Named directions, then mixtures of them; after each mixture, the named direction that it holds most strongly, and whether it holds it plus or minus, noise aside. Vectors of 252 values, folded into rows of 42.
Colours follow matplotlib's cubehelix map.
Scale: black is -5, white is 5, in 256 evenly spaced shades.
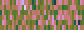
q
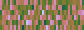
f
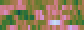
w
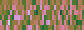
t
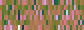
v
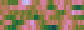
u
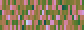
f, plus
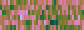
f, minus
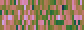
q, plus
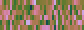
t, minus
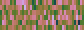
q, plus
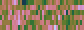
u, minus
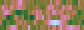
w, plus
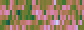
w, plus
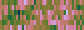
v, plus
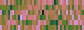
f, minus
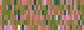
v, plus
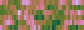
w, minus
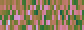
t, plus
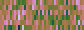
v, minus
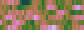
u, minus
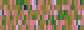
q, minus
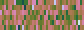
q, minus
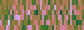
t, plus
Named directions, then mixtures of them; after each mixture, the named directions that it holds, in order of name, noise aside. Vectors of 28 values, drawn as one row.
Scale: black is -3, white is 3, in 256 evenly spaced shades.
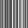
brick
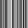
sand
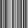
sand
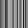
brick, sand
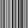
brick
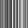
brick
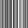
brick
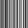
brick, sand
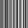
brick, sand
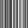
brick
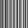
brick, sand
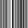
brick, sand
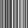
brick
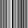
brick, sand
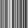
sand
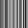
brick, sand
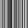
sand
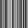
sand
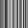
brick, sand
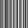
brick, sand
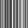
brick
